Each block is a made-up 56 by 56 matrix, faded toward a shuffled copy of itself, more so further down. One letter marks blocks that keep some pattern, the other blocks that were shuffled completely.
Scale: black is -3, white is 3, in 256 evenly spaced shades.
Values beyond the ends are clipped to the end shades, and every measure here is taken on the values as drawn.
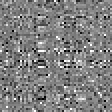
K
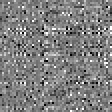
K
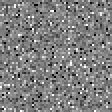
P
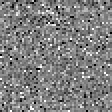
P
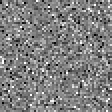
P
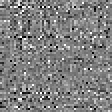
K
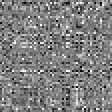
K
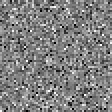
P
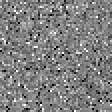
P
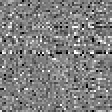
K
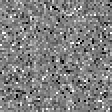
P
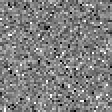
P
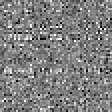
K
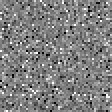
P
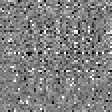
K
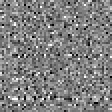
K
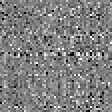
K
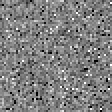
P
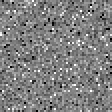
P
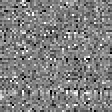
K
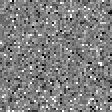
P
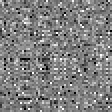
K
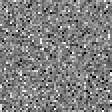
P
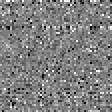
K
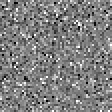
P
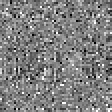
K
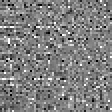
K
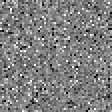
P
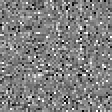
K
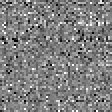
K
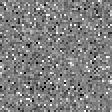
P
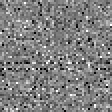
K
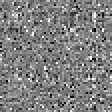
K
